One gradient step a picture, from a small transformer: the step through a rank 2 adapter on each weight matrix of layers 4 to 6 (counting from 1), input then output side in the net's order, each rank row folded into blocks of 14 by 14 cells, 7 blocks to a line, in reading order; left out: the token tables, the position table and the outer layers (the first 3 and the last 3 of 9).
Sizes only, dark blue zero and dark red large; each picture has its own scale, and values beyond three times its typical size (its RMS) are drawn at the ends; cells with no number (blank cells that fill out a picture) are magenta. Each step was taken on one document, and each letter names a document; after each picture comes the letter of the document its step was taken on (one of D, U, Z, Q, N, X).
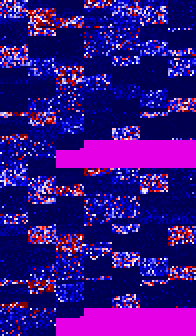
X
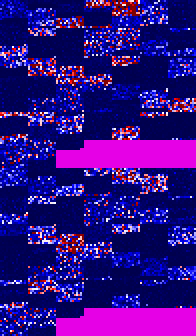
X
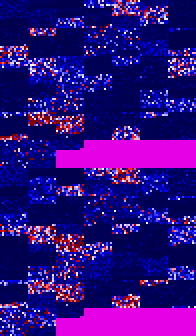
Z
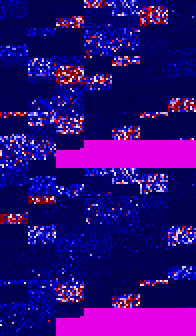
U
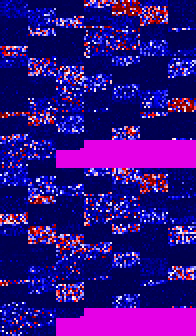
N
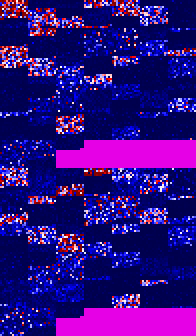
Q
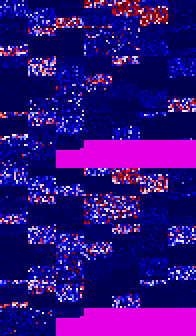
N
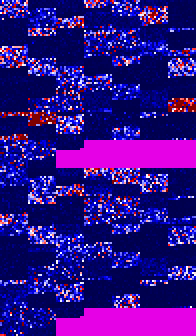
Q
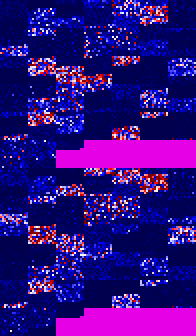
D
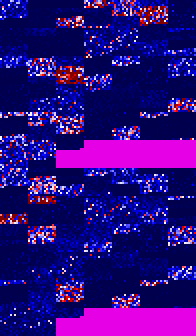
U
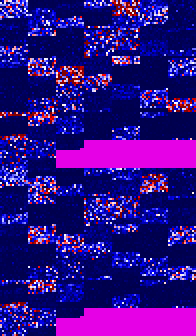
X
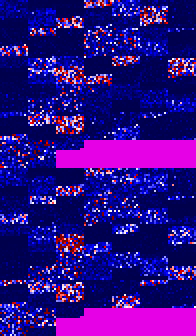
Z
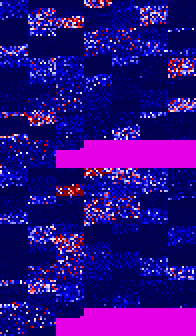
Z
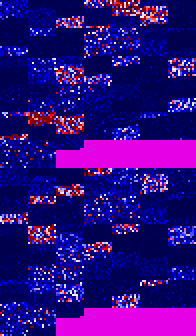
Z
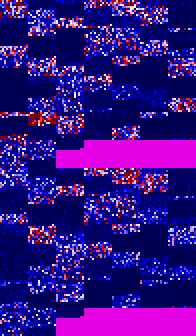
Q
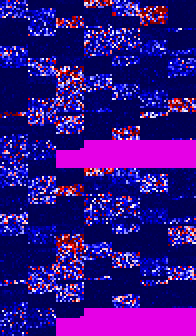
Q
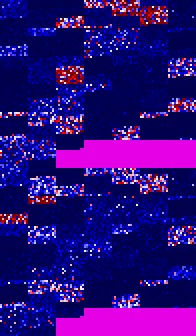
U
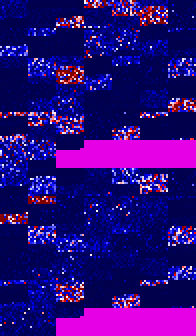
U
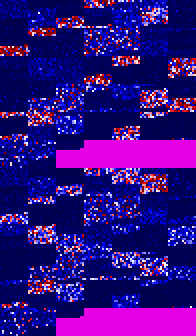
D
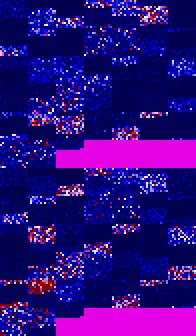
Z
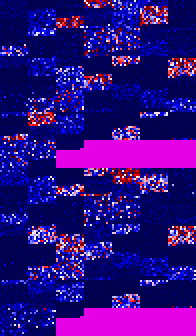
D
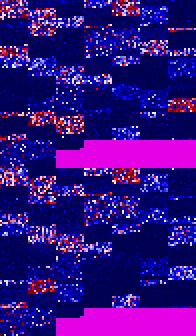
Q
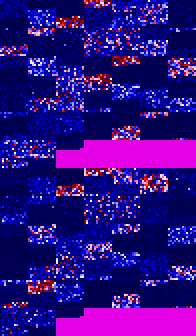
D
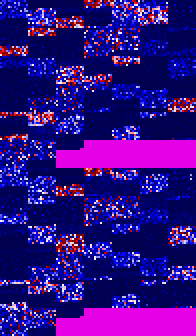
X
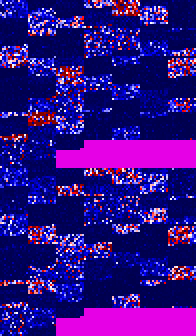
Q
